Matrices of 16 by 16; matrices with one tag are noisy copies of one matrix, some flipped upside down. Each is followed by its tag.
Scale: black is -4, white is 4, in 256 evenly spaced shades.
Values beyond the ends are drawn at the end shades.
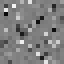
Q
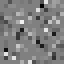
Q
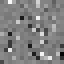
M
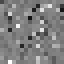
M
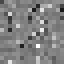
M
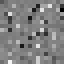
M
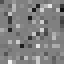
M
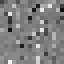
M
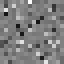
Q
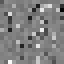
M
